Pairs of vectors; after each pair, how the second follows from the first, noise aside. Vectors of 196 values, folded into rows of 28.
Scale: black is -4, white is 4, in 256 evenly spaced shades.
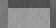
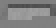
partly zeroed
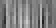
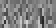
sign-scrambled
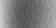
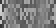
sign-scrambled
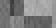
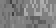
partly zeroed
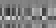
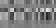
reversed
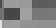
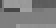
partly zeroed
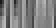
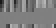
partly zeroed
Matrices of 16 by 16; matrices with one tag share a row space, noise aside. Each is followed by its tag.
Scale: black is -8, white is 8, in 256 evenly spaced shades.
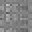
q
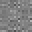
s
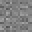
q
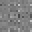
s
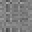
q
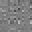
s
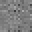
s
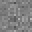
s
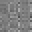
s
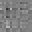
q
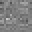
q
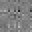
s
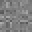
q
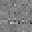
s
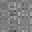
s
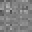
q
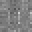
s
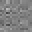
q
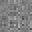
s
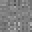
s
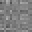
q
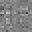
q
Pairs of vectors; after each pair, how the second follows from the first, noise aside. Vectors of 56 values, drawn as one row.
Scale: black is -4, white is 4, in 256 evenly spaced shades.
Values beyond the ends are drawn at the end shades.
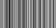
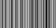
reversed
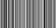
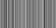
shrunk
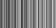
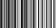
scaled up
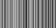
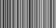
reversed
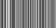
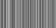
shrunk
